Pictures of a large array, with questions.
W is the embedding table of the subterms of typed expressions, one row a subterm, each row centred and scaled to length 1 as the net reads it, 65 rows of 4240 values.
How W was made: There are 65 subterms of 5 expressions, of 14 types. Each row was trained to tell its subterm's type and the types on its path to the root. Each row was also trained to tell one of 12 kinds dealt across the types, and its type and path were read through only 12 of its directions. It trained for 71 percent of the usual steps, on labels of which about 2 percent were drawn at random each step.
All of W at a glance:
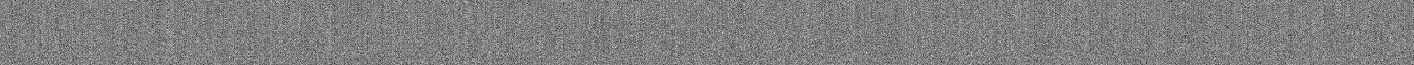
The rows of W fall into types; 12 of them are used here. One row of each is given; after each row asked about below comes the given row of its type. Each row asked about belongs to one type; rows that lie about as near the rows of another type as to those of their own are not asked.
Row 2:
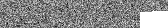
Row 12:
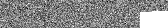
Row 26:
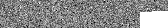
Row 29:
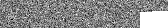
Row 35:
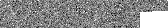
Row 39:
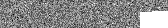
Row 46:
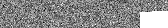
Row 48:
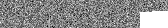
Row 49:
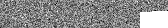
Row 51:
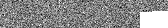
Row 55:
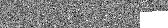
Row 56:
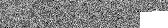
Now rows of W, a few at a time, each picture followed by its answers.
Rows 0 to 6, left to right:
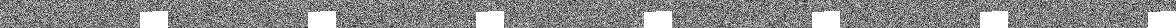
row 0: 51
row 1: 29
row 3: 48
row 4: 51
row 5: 46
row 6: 56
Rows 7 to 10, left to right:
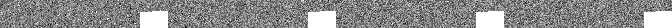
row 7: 51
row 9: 46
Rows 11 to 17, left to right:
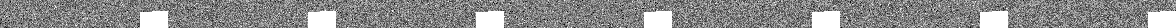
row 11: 35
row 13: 48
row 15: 29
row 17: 39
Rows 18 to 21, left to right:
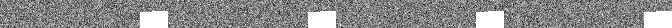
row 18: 2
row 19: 55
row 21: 39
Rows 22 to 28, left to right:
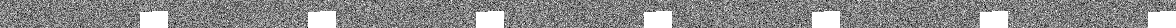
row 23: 12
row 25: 48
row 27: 55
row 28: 48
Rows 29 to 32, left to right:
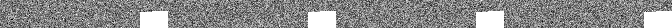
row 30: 12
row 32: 29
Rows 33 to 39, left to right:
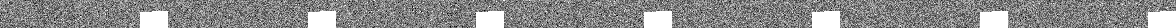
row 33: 56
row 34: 46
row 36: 55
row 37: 29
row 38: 2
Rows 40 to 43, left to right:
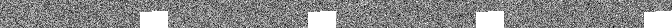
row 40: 46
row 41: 48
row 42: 39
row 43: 35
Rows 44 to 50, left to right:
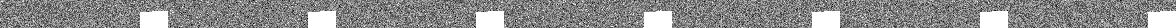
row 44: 12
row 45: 46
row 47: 2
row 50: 12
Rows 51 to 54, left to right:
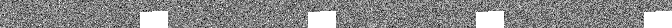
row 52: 35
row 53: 29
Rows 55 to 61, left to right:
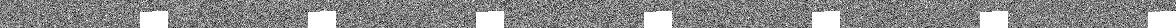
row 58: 51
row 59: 51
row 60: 48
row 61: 55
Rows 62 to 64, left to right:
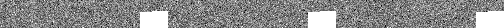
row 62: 29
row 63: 2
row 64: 56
